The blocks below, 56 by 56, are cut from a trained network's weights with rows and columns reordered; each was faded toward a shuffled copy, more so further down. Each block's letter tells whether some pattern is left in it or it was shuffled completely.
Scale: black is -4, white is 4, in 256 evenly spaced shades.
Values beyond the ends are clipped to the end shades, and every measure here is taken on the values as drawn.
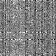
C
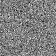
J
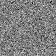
J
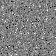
J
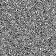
J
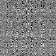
C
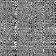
C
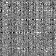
C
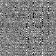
C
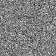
J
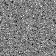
J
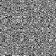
C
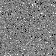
J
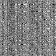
C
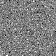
J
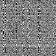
C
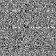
C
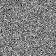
J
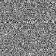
C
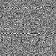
C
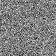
J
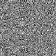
C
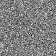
J
